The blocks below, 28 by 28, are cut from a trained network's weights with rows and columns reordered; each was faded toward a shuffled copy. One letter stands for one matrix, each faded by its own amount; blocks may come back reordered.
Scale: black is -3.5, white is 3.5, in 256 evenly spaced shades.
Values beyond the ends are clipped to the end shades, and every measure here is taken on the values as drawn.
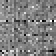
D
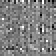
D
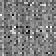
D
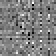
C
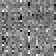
C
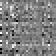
C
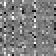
C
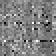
D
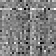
D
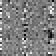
C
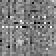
D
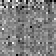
D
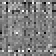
D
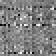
D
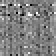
D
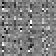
C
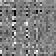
C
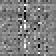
C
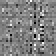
C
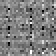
C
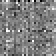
D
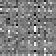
C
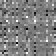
C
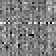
D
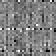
D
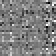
C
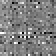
D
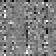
C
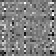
C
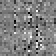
C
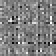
D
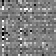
C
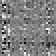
C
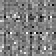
D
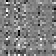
C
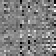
C
